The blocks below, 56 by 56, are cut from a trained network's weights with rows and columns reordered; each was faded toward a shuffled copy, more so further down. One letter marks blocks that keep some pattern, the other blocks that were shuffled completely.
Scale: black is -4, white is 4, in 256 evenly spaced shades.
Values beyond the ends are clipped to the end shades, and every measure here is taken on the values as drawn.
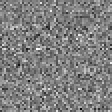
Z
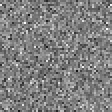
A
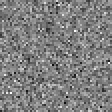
A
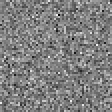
A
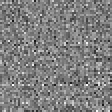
Z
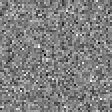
A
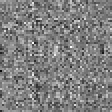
Z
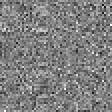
Z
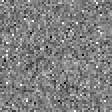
A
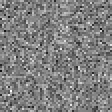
A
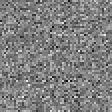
Z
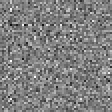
Z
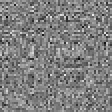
Z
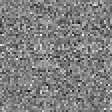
Z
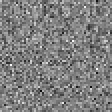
Z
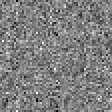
Z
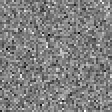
A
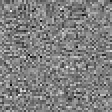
Z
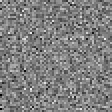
Z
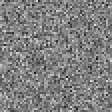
A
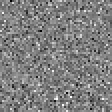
A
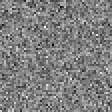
A
